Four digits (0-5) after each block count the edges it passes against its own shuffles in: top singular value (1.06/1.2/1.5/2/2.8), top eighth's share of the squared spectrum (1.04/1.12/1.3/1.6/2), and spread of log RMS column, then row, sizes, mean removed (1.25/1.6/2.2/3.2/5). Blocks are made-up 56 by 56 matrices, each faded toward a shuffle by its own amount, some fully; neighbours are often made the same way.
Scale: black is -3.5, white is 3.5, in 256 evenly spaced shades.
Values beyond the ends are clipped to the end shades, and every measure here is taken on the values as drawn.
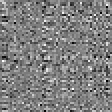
4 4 3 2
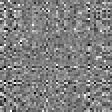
4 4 3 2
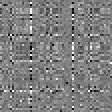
5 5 3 3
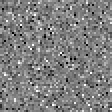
0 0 0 0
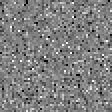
2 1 0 0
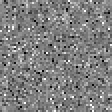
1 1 0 0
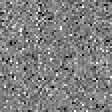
3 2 1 0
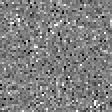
2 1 0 0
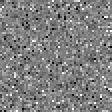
1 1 0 0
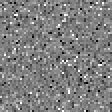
1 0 0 0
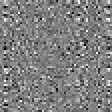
4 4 3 2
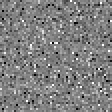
1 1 0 0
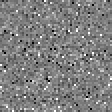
0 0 0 0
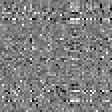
4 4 2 3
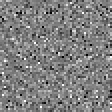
3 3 1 1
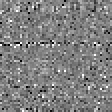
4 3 1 2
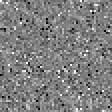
1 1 0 0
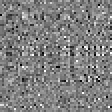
4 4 1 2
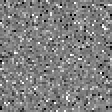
0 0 0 0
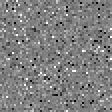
0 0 0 0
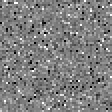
0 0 0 0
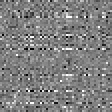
4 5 2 3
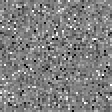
2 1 0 1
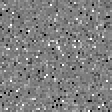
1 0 0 0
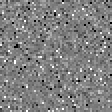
0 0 0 0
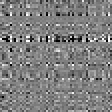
5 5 3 4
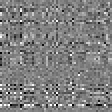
5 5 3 3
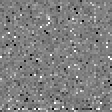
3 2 0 0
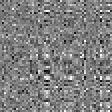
4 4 3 2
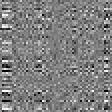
5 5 3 3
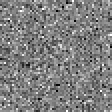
2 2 0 0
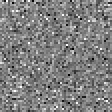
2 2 0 1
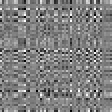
5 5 4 4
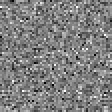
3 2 1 1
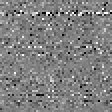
3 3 0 3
